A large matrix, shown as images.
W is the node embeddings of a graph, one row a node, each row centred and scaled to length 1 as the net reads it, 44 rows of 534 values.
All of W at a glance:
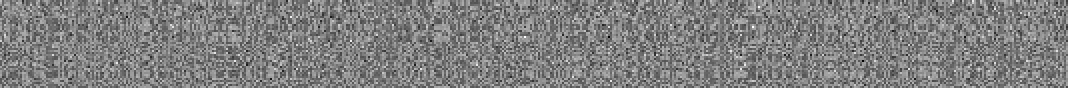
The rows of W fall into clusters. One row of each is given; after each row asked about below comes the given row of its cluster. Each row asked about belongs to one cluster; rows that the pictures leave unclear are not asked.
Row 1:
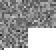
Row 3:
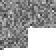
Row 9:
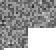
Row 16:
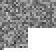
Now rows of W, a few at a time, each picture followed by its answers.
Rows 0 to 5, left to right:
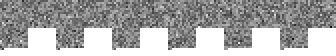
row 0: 1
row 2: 1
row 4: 3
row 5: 1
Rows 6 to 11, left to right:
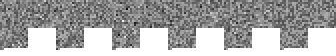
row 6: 3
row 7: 3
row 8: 16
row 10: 9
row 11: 9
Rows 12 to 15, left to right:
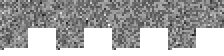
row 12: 1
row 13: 1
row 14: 1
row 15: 9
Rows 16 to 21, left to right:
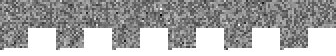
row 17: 16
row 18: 1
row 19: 1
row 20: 1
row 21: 3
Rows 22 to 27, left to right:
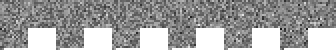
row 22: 16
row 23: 3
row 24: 9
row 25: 3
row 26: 9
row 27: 16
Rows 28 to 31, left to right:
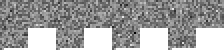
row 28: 9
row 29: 9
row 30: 16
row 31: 3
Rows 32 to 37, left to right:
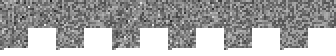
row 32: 3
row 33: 9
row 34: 16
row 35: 9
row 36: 9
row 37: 9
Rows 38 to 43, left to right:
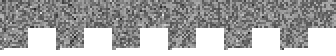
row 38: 9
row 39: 16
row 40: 3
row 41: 16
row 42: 9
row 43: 1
